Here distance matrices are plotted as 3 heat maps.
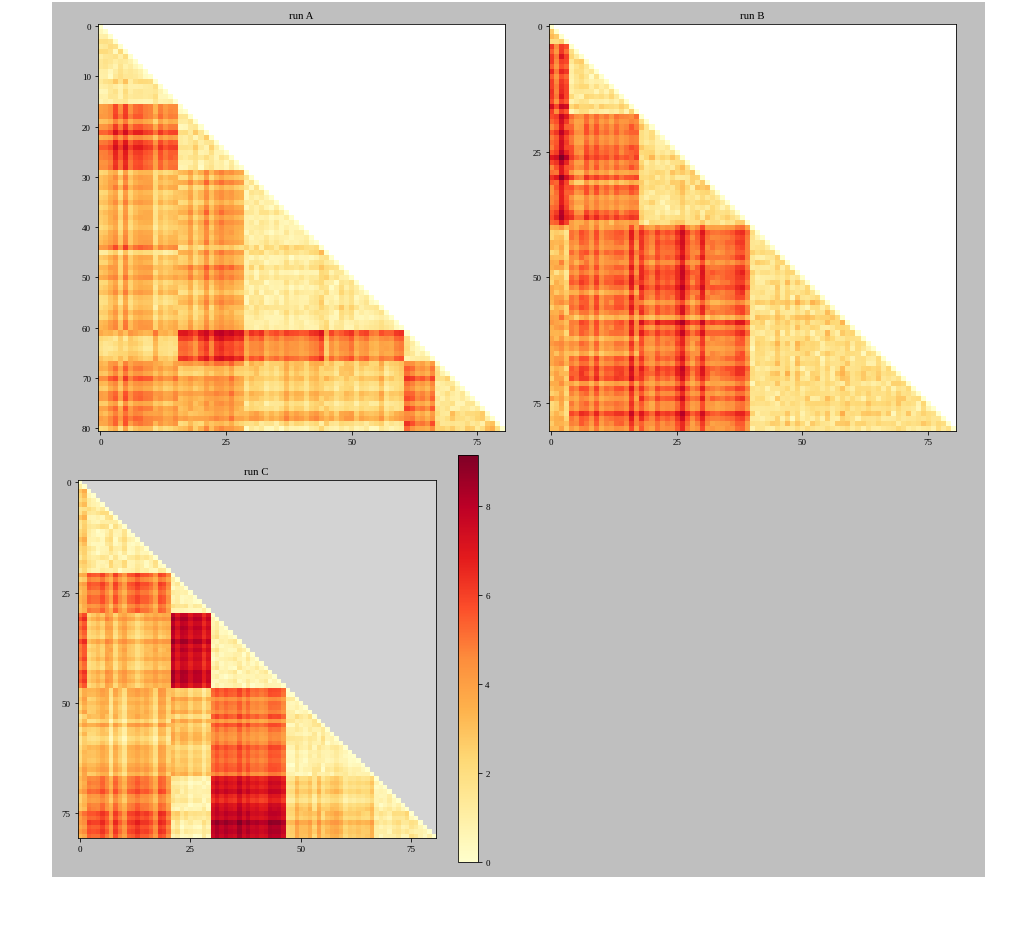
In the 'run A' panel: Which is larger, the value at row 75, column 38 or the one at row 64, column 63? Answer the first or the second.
the first
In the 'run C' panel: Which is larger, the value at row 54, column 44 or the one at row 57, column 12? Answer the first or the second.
the first
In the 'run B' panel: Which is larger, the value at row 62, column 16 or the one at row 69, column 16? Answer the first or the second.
the second
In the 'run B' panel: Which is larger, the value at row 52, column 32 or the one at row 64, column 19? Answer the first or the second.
the first
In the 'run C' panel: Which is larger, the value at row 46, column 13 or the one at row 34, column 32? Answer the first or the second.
the first
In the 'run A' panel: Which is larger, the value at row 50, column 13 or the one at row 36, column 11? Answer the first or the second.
the first
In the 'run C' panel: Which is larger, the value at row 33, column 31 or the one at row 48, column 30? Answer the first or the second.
the second
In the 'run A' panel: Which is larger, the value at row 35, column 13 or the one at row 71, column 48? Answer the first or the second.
the first
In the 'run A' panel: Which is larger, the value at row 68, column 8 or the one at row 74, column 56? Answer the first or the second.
the first
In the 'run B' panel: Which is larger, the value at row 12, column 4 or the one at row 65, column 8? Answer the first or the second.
the second
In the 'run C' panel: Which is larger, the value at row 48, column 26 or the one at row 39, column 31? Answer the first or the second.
the first
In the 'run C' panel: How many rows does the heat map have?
81
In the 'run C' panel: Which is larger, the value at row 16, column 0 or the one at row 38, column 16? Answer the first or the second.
the second
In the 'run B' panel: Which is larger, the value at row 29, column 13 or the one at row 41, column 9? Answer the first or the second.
the second
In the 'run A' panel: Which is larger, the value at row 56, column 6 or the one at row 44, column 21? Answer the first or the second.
the second
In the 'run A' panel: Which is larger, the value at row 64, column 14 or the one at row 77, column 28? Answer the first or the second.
the second
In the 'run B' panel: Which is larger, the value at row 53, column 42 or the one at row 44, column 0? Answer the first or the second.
the second
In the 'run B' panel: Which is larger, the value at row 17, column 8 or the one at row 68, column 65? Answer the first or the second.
the second
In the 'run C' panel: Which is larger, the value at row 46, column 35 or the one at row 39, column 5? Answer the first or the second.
the second
